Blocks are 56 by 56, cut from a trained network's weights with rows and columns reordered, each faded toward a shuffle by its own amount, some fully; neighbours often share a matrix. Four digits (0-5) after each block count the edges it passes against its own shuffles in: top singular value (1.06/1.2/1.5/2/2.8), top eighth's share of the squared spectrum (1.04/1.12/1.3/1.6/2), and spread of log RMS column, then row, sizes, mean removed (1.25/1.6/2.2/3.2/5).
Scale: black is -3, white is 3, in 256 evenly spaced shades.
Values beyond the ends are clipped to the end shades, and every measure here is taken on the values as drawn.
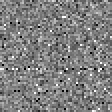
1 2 0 1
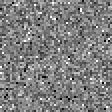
0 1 0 0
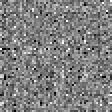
2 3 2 2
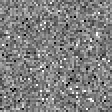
0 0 0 0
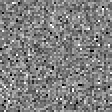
0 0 0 0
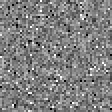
0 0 0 0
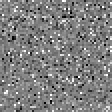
1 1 0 0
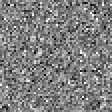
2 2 0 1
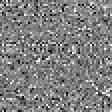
3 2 0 2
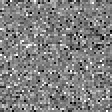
2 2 0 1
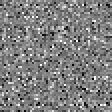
3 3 0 2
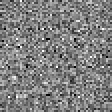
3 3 0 2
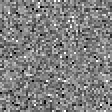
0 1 0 0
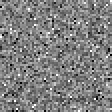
0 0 0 0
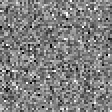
2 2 1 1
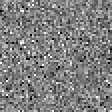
0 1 0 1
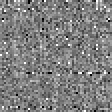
2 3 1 2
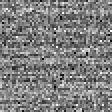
3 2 0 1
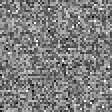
1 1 0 0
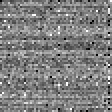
3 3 2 1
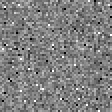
0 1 0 0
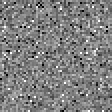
1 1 0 1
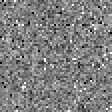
1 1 0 1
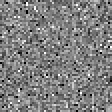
1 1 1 1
